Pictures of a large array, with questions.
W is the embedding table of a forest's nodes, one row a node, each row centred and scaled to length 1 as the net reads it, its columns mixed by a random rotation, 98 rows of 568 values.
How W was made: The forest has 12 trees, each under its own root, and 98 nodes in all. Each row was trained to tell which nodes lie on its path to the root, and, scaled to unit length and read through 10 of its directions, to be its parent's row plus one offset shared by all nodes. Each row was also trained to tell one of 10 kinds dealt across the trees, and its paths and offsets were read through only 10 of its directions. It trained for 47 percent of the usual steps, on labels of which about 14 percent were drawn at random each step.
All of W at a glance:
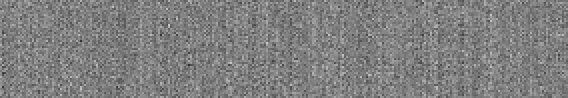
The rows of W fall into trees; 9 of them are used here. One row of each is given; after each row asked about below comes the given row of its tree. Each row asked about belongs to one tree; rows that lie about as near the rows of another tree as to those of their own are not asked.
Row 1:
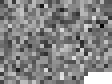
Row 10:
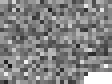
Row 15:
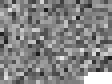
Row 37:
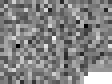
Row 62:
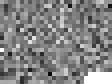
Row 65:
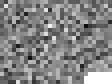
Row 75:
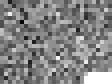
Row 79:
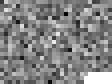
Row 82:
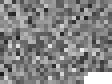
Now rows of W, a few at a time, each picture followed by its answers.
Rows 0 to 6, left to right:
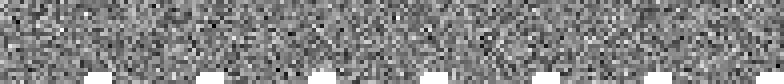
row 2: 37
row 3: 15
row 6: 1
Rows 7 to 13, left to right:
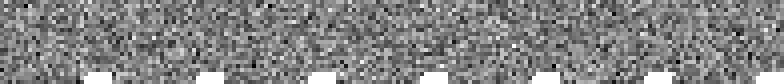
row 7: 79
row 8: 1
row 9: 65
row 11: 1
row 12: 1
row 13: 37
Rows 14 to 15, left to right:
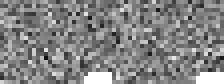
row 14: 82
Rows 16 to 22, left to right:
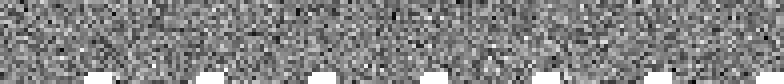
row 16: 82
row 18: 62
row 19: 15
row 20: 15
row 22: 15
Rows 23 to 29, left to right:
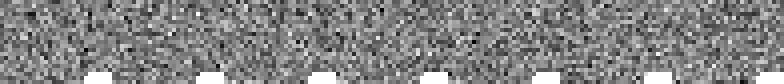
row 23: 1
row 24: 62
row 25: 82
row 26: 82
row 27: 82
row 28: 65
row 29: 15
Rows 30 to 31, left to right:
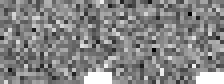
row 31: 79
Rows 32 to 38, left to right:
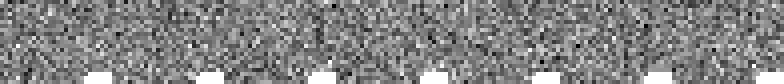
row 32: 62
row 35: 75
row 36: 15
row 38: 79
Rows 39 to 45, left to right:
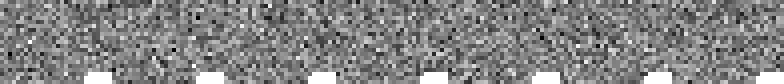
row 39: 62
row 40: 79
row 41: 79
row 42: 62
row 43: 15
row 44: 62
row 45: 15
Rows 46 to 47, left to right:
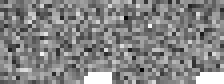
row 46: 65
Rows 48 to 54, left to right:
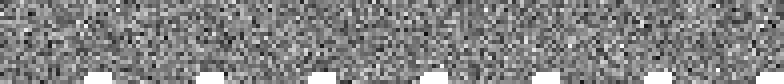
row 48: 1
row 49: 82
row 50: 82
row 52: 62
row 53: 79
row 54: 1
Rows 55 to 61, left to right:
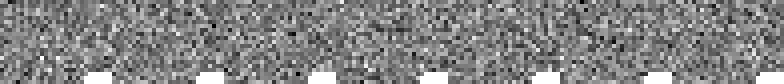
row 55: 15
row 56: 82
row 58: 15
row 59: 10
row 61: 82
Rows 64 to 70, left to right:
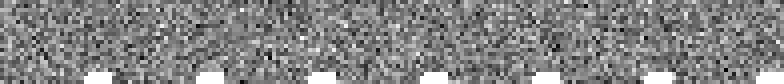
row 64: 79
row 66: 15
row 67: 82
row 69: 79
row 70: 37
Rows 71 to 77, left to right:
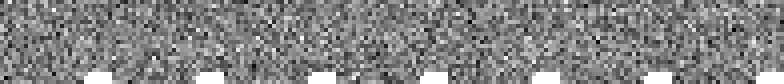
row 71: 75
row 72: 15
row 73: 62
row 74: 1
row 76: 79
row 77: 75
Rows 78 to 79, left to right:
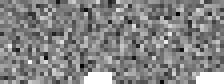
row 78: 62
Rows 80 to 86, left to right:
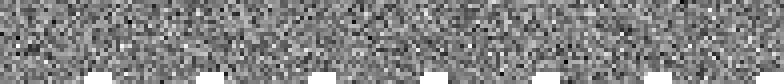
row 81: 82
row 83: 79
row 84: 75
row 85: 37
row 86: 62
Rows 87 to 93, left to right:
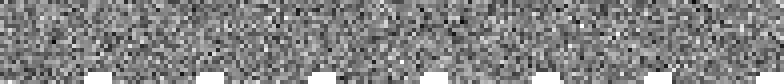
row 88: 62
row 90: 75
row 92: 82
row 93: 10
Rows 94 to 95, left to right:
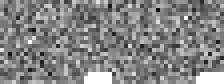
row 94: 62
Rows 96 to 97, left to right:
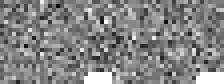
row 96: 79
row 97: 1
